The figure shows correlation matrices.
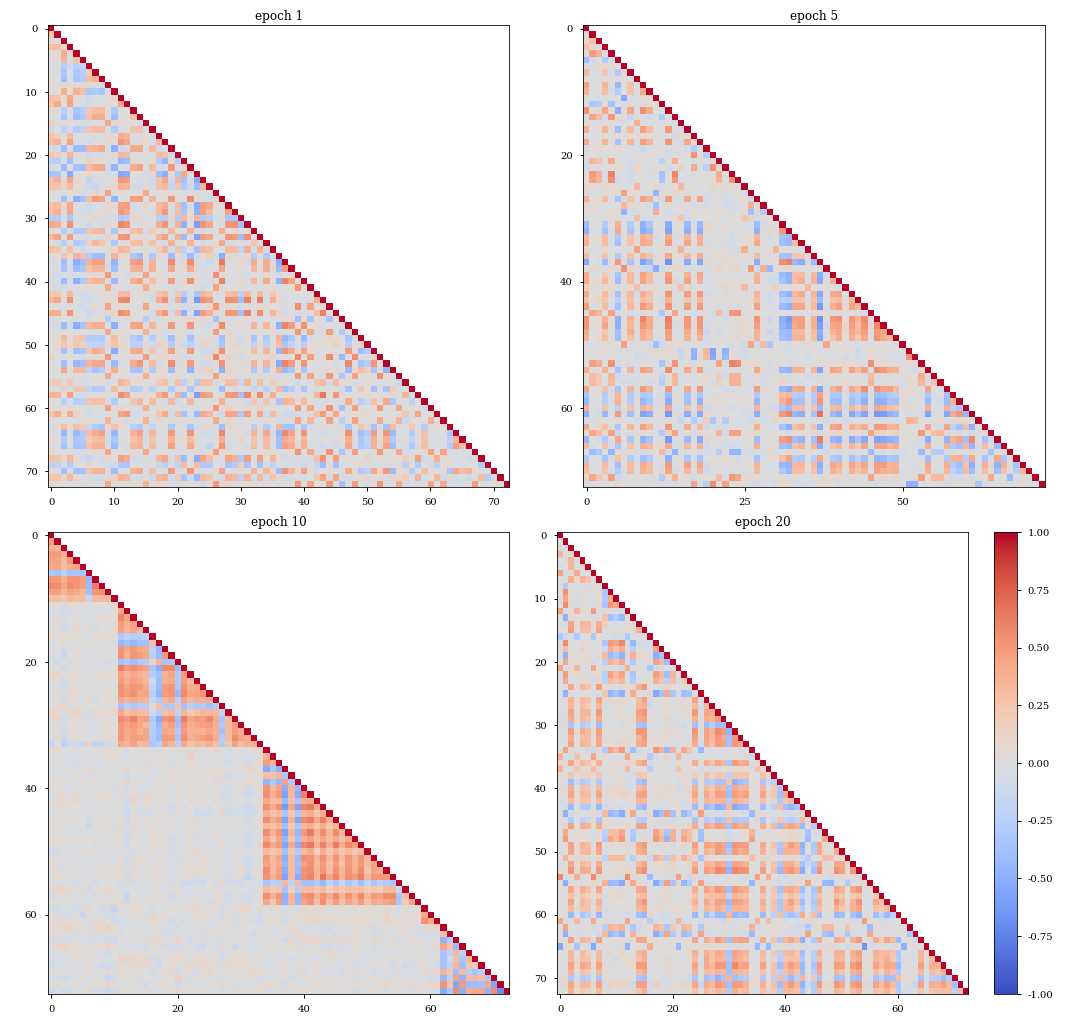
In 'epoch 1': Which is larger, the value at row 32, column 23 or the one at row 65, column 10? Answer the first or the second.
the first
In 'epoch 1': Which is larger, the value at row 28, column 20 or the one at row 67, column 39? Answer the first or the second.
the second
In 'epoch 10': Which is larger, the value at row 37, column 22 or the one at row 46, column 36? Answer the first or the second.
the second
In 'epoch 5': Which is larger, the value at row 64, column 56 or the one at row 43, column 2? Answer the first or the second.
the first
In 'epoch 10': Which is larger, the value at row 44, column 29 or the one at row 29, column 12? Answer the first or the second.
the second
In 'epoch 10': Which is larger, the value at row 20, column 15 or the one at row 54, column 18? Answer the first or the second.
the second
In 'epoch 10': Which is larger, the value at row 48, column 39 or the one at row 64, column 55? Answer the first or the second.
the second
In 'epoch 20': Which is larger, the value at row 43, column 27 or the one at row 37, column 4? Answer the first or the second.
the second
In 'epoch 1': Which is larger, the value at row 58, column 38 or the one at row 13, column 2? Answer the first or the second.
the first
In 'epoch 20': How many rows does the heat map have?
73
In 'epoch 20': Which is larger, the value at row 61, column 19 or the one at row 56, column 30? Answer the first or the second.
the first
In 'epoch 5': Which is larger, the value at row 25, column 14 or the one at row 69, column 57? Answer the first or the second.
the second
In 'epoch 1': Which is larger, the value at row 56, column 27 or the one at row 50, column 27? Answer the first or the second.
the first
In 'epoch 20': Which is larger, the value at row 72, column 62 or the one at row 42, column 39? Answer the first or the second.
the first
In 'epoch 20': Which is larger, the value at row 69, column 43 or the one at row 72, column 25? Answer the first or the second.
the second
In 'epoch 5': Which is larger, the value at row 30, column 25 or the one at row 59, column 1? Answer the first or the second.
the first
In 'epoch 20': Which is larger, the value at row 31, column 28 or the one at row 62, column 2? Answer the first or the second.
the first
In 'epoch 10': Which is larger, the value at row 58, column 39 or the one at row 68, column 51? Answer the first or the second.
the second
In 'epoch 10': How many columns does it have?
73
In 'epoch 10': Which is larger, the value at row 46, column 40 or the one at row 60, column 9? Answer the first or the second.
the first
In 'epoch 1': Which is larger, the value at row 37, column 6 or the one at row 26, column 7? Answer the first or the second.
the first
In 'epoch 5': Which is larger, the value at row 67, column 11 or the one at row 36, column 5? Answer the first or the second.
the first
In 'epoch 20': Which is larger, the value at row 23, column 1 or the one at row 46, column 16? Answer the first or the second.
the first
